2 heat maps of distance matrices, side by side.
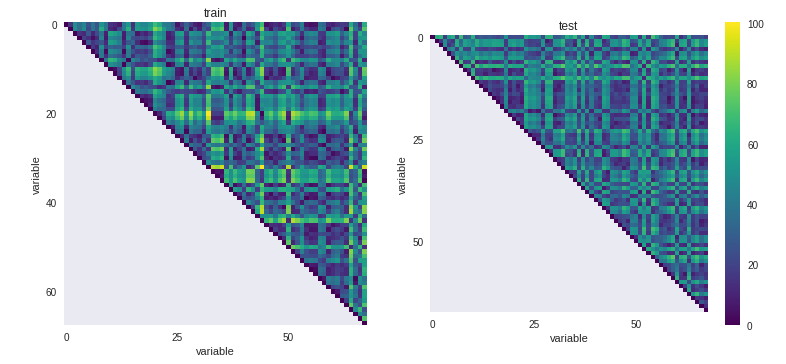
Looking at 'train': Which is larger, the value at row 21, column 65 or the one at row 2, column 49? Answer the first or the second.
the second
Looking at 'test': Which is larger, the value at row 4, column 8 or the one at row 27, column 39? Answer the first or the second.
the first
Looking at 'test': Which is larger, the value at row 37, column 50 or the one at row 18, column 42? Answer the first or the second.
the first
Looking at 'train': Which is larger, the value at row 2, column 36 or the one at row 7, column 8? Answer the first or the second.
the first
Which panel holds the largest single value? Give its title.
train
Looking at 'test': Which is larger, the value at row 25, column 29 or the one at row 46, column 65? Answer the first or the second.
the second
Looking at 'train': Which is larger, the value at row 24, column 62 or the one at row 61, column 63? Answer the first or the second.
the second
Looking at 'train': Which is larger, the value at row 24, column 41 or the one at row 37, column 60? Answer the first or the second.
the second
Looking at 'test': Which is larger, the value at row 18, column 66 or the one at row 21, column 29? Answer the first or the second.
the second
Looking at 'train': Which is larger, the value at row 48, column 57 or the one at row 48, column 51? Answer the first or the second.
the first
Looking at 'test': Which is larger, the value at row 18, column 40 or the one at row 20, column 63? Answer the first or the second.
the second
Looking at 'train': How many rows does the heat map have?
68
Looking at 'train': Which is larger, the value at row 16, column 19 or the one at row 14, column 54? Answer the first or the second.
the second
